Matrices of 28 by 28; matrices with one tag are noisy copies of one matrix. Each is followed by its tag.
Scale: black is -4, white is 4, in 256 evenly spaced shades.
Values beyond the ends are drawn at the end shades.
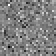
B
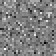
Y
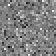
B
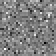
Y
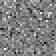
Y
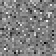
Y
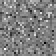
Y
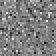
Y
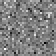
Y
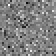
B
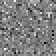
Y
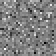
Y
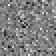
B
